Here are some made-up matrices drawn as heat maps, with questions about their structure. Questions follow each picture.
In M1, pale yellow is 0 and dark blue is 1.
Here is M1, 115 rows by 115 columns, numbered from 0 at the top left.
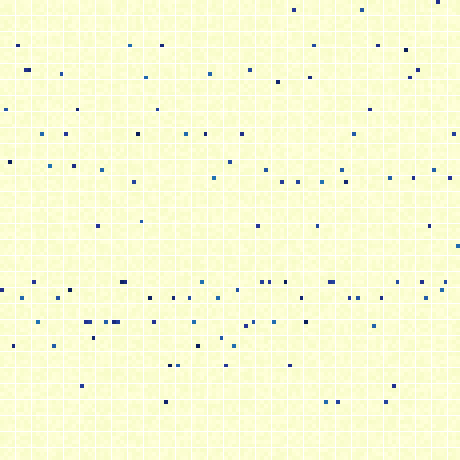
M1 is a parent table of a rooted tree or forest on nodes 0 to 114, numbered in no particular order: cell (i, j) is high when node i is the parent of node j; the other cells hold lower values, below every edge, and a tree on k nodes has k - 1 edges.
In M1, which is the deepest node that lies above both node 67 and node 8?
70
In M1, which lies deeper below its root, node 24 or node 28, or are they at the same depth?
the same depth
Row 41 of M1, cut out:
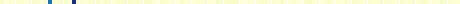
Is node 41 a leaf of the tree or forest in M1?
no
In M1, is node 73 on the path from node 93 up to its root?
no
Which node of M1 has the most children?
70
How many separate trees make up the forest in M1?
5
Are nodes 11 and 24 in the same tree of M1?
no
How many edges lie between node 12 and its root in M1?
2
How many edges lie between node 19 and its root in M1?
1
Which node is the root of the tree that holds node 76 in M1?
45
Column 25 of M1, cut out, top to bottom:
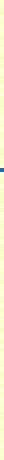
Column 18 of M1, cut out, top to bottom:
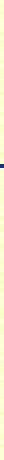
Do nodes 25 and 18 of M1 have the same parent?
no
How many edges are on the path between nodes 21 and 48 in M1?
2
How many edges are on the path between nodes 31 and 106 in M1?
4
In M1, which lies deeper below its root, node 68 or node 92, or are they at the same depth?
node 68
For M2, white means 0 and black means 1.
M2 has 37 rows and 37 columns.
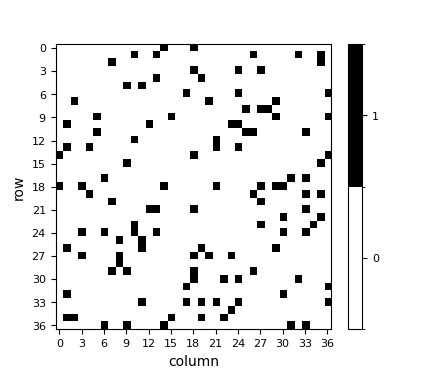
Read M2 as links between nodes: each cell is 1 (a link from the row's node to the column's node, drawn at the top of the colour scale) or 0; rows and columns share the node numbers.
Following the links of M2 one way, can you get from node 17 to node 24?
yes
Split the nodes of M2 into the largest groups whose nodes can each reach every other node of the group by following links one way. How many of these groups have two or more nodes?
1
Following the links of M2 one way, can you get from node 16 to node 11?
no
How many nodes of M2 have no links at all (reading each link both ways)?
1
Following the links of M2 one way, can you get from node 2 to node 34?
yes
